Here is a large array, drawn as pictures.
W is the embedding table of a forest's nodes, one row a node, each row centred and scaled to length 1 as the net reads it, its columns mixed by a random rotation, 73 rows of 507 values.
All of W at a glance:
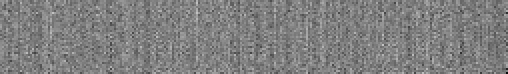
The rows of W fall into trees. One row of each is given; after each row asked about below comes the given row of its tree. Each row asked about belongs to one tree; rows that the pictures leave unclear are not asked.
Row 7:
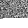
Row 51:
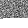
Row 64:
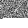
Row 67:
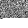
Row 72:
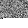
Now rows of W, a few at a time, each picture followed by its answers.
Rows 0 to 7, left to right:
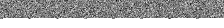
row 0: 72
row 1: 64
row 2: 64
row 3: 51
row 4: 64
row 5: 51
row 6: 67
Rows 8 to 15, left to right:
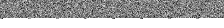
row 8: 67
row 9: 51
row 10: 64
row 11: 64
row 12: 72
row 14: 7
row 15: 7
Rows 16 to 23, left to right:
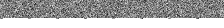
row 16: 64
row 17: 7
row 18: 67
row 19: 72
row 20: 7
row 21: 67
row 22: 51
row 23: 72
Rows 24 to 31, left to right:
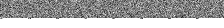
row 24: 51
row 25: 72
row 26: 67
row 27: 72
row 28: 67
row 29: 72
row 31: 64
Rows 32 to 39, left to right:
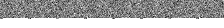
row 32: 67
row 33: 67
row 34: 7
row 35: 72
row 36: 67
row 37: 67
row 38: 7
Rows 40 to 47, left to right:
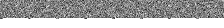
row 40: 67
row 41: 64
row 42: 51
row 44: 72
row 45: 72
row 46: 64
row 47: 64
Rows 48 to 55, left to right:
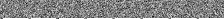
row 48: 72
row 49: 72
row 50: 72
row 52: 64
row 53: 64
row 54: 72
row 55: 72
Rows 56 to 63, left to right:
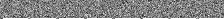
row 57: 51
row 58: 51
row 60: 51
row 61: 64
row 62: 64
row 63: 51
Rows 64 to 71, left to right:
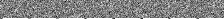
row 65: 7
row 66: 7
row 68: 72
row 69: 72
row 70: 64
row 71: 67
